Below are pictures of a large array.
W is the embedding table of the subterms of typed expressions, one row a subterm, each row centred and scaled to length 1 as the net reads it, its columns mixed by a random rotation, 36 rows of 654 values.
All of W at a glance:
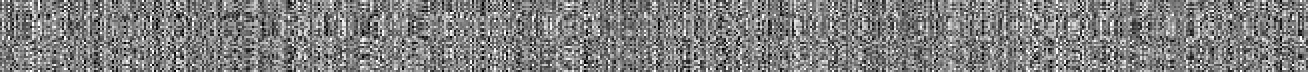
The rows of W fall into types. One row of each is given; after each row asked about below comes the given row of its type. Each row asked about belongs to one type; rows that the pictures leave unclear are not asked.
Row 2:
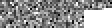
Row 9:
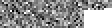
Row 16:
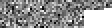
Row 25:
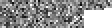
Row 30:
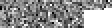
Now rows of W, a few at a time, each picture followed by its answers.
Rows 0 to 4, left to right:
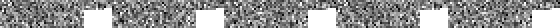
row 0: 9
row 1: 2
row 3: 9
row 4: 2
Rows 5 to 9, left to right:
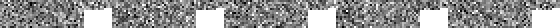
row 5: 9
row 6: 25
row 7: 25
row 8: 25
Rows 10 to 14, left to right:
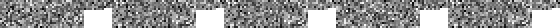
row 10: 16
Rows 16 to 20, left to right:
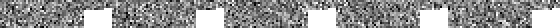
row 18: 9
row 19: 9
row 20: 30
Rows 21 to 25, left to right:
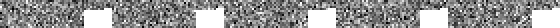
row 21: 16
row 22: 30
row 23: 2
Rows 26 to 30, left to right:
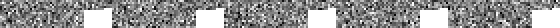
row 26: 2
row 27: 16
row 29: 2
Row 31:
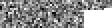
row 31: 30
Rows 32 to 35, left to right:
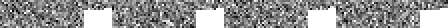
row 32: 9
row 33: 30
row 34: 25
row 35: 2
